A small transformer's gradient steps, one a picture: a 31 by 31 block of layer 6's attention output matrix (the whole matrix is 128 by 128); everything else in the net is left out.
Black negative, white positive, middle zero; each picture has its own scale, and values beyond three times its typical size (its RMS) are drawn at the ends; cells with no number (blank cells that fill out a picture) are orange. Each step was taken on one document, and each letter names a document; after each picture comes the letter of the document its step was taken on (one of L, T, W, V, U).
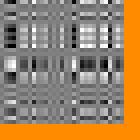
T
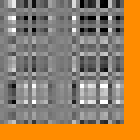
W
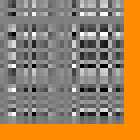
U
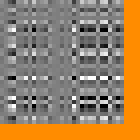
U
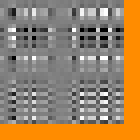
W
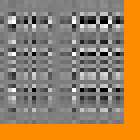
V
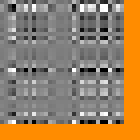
W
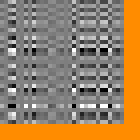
V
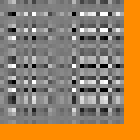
V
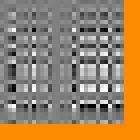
U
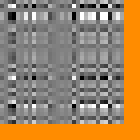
V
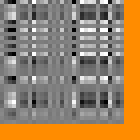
T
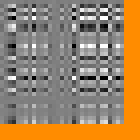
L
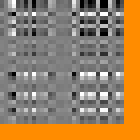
W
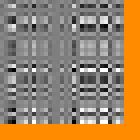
L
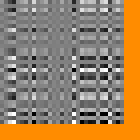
L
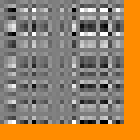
L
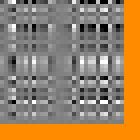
W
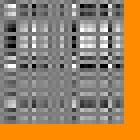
T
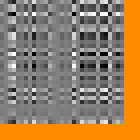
V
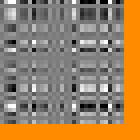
T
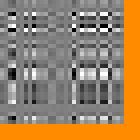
V
